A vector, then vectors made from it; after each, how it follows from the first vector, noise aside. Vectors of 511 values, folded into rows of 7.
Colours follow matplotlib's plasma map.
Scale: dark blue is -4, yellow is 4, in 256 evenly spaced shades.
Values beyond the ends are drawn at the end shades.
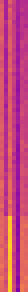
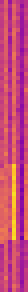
wrapped around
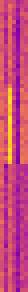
wrapped around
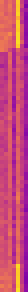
wrapped around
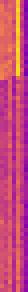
wrapped around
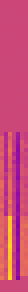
partly zeroed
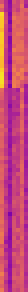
wrapped around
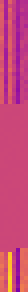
partly zeroed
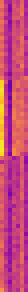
wrapped around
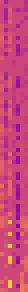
partly zeroed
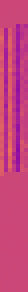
partly zeroed
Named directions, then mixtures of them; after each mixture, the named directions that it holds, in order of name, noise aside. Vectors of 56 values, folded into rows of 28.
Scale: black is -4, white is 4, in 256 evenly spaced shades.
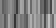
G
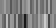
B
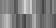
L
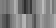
L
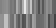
G, L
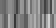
G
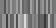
B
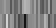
B, L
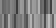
G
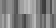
G, L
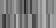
B, L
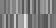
B, G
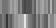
B, L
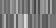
B, G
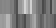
L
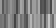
G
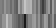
B, L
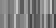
G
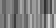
G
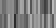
G
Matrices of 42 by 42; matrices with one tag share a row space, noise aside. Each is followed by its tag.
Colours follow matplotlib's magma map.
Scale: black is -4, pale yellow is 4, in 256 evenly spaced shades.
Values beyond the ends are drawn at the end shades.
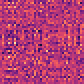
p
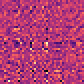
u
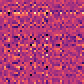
u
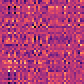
p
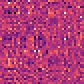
p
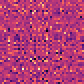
u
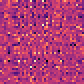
u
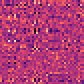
p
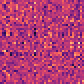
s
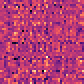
u
